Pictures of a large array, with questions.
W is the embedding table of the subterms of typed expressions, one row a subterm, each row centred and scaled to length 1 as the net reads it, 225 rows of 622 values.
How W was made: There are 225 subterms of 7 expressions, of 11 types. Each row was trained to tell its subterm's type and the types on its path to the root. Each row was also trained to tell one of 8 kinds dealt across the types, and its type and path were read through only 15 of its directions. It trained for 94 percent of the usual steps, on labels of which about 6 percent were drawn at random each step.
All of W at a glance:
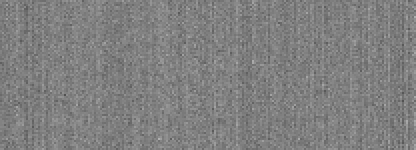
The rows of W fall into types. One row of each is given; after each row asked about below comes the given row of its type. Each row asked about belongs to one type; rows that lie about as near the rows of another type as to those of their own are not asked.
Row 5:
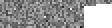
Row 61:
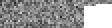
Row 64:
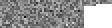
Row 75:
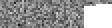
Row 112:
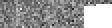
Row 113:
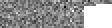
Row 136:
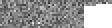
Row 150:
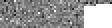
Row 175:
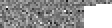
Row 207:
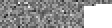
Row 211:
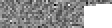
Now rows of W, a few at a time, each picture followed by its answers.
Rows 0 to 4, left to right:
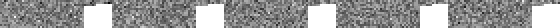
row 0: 211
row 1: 64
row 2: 75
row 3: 64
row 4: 211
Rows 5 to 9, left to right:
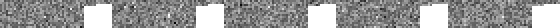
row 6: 112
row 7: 150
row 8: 64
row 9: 61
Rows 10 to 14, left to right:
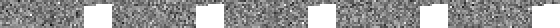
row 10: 75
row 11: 175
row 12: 75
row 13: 64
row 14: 64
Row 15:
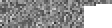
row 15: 175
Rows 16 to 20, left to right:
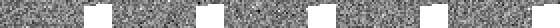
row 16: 150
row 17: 207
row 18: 207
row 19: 136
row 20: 150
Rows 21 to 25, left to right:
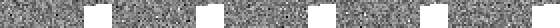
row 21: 64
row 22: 75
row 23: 175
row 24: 5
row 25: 150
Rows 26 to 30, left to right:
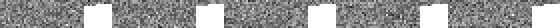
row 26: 136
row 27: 64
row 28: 136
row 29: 64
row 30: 61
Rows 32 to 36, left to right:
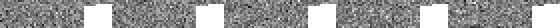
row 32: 75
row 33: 113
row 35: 136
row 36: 150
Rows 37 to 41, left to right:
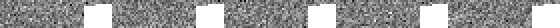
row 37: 207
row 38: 207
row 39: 113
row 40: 150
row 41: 211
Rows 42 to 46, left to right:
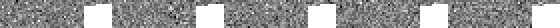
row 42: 207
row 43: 112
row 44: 113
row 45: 150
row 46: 64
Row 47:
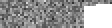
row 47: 5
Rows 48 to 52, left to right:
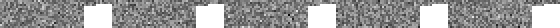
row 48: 207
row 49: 64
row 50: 175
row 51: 136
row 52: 113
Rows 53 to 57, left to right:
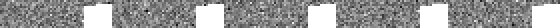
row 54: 207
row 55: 150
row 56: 175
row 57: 207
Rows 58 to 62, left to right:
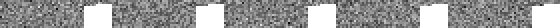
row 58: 75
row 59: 136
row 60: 175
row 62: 175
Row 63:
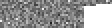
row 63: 175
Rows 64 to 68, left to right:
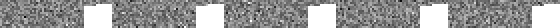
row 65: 75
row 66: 175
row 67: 150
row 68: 113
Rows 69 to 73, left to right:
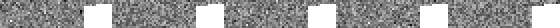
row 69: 113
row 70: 207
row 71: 112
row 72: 112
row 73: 175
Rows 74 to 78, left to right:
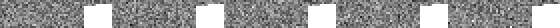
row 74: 61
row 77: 5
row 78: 211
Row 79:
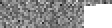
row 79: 207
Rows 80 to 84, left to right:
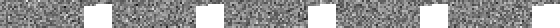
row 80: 5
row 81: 113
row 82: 75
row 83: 75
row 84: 112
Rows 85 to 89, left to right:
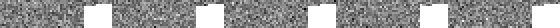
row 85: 64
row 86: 113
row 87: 112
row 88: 150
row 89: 175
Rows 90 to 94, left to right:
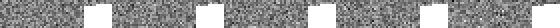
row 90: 175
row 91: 5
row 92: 175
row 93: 5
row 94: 61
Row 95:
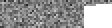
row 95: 61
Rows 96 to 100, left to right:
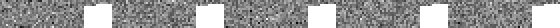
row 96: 150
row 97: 211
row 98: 150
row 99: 136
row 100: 5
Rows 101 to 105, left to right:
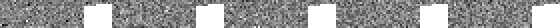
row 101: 175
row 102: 150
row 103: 112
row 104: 207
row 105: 136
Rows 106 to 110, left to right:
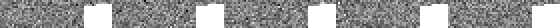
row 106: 150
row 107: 5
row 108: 75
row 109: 61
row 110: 64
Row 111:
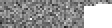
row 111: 136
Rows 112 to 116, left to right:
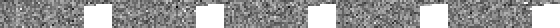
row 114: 136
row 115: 5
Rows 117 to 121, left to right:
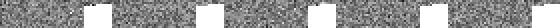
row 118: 75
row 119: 211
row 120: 150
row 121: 113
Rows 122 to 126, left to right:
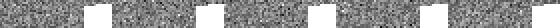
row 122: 136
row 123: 112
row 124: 136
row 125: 64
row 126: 61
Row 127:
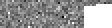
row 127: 112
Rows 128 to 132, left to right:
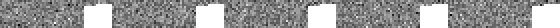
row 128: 112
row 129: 150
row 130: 75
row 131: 5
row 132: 61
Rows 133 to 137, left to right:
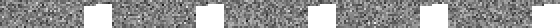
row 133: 75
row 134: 5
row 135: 61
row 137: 113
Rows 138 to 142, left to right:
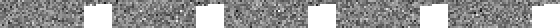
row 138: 113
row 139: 64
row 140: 207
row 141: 61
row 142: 175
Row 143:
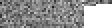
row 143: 150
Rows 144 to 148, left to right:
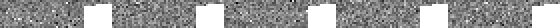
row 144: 61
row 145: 207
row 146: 112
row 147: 61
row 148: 75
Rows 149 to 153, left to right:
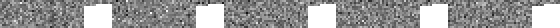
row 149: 75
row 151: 113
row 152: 112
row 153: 136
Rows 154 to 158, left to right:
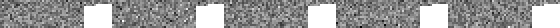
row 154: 61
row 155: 207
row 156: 61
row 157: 113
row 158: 136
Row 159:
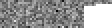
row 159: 75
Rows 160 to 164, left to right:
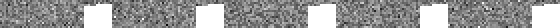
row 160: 150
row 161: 75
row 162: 175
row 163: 5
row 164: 113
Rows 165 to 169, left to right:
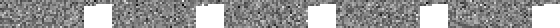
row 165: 136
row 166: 113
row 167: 207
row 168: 75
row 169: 150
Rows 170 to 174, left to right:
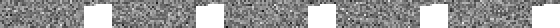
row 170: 207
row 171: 5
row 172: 150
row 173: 112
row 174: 61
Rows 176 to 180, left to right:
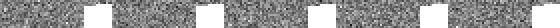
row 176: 136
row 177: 5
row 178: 64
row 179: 5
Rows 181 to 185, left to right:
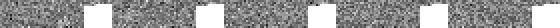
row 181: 64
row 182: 211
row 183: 113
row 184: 5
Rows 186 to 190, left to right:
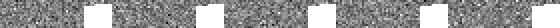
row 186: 207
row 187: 64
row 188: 113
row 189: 150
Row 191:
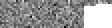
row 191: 150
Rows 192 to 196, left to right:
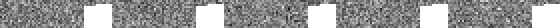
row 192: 75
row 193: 211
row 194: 5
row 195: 5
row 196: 5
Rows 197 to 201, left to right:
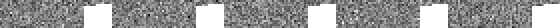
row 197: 113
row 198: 75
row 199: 5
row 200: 113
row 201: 136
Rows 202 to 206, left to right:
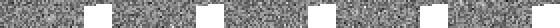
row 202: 175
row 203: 136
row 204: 113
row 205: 112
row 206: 136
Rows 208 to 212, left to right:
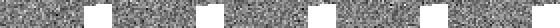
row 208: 64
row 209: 64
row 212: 113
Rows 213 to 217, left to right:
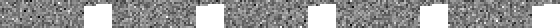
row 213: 150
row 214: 61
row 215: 113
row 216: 5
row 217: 207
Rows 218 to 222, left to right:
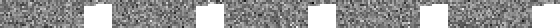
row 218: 136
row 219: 207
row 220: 75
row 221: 112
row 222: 5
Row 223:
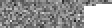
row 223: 113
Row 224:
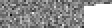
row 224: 207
